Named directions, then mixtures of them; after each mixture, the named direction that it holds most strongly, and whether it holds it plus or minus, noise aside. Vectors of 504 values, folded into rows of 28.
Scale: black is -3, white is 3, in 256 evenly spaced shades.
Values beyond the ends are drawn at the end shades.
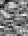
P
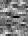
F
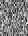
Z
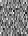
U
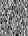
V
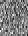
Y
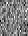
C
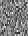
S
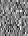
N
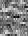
F, plus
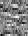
F, minus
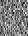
U, minus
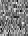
N, minus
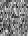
Y, minus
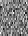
U, plus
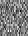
N, minus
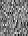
S, minus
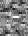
F, minus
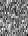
Y, plus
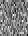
Z, plus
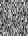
Z, minus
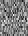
Z, plus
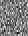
S, plus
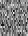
U, plus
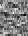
P, minus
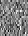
N, plus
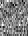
Z, plus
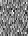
U, plus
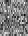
Z, minus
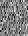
Y, minus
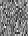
S, plus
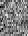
Y, minus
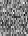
U, plus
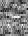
F, minus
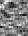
P, minus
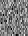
V, plus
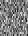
Z, plus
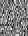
V, minus
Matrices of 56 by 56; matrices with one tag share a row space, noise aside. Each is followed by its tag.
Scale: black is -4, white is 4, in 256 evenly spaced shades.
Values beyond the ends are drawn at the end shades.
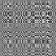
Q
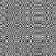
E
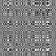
Q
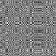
E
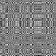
E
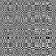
Q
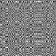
E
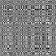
Q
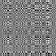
Q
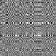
E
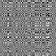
Q
